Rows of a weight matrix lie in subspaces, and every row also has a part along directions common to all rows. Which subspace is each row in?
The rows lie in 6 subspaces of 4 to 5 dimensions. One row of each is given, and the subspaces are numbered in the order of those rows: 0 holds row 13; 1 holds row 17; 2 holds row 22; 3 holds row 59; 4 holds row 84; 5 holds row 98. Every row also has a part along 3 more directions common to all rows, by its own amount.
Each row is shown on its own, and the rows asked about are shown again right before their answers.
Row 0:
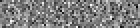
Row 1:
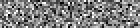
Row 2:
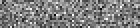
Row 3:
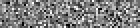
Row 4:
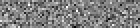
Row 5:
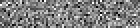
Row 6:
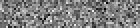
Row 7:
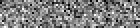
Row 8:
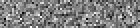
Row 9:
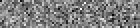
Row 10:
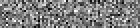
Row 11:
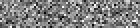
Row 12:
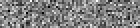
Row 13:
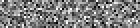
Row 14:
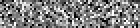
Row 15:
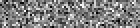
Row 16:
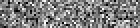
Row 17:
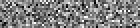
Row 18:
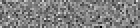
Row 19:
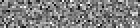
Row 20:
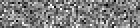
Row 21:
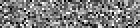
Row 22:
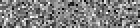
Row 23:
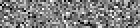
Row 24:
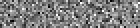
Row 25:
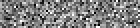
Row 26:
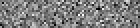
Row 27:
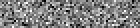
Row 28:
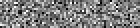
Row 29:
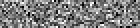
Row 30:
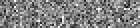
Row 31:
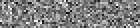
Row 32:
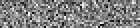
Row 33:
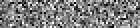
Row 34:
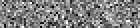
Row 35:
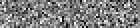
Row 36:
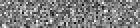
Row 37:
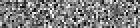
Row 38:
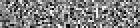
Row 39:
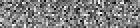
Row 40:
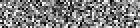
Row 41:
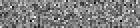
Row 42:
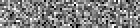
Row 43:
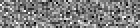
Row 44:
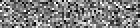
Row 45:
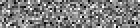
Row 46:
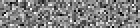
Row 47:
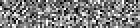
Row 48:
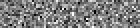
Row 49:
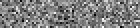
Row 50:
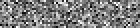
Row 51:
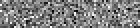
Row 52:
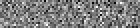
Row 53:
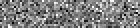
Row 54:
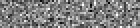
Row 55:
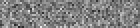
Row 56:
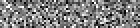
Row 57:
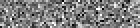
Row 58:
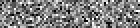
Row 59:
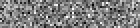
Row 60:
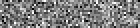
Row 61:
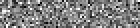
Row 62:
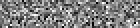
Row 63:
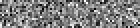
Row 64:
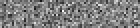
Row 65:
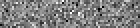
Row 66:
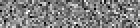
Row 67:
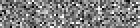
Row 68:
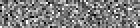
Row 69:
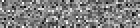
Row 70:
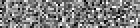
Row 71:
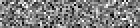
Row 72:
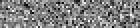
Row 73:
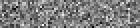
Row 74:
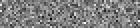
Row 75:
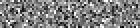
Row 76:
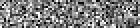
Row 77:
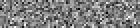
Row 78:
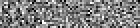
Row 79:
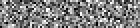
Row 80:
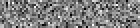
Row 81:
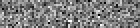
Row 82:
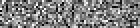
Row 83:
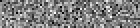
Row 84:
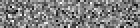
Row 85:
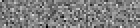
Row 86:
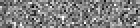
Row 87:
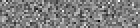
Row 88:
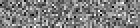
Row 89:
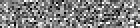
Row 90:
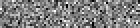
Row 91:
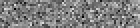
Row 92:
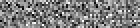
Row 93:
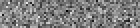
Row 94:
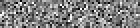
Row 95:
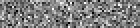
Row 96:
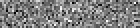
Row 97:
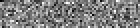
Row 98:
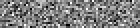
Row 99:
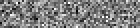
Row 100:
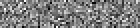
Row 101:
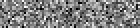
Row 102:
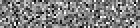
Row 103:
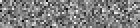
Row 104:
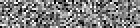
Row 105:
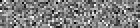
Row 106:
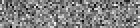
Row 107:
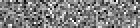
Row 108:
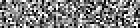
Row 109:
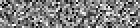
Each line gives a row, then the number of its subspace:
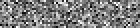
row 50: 2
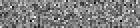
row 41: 1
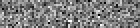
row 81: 4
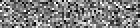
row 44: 2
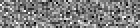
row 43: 2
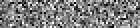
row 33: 5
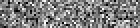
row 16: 5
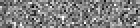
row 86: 3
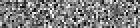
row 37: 5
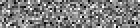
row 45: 0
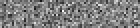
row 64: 4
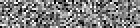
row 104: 2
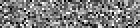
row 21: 2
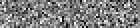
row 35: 3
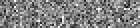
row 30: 3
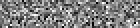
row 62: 0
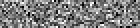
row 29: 1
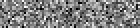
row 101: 0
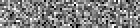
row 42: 5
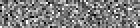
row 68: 2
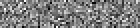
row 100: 1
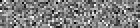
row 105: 2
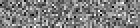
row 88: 1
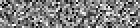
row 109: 1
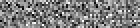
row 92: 1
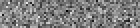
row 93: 5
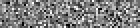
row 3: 5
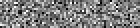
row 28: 2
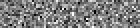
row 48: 0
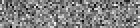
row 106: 3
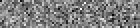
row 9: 4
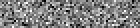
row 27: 5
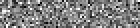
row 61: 0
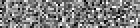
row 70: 3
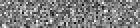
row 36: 5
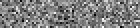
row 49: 4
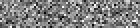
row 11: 3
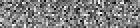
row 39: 1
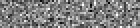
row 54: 1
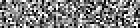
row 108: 3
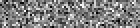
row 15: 1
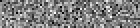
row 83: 4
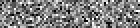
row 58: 0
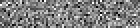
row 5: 1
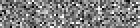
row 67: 3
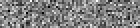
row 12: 2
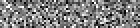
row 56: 1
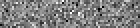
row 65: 3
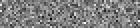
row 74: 2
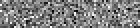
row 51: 2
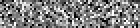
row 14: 4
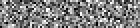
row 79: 1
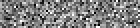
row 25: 0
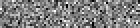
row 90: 0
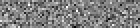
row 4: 5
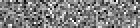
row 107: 5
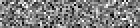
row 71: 5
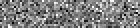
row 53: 0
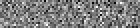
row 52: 1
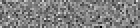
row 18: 1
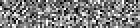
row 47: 1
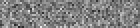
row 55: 3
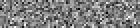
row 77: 0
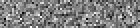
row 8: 0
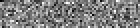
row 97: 4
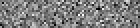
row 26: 3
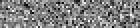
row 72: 4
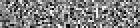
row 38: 5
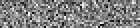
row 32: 1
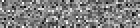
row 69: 0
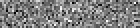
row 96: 4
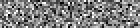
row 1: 4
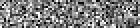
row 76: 0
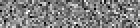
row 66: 2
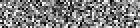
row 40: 4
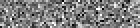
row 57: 3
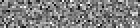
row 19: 0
